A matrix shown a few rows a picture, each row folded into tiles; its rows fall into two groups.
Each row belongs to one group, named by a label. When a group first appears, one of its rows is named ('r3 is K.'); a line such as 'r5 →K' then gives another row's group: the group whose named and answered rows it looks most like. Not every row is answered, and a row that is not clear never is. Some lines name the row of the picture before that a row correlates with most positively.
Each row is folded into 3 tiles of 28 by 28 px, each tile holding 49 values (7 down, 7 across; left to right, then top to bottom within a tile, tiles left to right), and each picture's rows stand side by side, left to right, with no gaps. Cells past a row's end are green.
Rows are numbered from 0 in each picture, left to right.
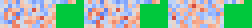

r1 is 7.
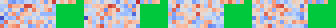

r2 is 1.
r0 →1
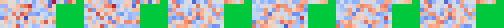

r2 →1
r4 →1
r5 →1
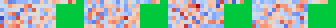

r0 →1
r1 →7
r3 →1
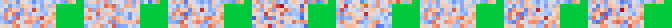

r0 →7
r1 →7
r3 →7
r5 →7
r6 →7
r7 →7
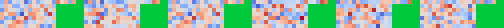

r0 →1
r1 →7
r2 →1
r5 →7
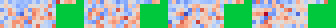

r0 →1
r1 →7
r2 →1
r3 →7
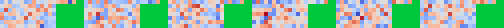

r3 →7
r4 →1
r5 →1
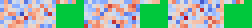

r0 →1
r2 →7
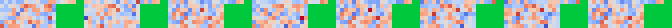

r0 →1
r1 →7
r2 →7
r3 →1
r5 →7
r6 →7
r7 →7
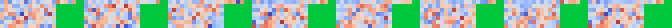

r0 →1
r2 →1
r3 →1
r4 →1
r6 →1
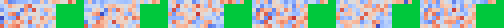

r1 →1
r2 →1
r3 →7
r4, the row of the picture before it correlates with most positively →2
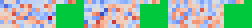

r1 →1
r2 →7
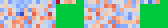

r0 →1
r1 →7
